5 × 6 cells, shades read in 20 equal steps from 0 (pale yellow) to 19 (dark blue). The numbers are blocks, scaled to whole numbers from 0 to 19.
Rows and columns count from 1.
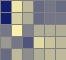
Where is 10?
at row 3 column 3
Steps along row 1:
down up up down up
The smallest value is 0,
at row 3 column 2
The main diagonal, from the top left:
19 3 10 2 5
